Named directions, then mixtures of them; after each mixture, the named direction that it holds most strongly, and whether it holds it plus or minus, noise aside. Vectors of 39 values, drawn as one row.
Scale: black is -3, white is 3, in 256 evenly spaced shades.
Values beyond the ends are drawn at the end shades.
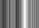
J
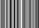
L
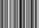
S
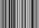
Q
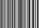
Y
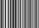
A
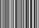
Y, minus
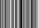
L, minus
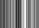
J, plus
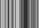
J, minus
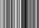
J, minus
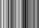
J, minus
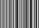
Y, minus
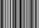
S, plus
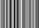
L, plus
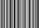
L, plus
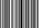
L, minus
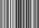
Q, minus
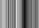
J, minus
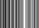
J, plus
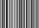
A, minus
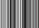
J, minus
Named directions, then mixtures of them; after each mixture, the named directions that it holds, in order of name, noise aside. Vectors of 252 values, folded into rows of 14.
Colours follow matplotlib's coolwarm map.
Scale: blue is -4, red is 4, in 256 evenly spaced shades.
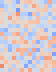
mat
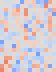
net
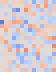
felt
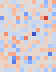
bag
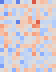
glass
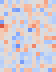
felt, glass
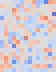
bag, net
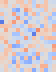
bag, felt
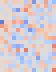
felt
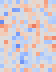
felt, glass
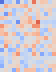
glass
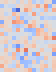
felt, mat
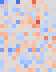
glass, mat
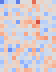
glass, mat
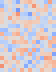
mat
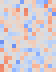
net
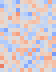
mat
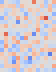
bag, glass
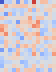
glass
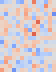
glass, net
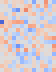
felt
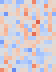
glass, net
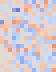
felt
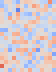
mat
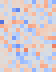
felt
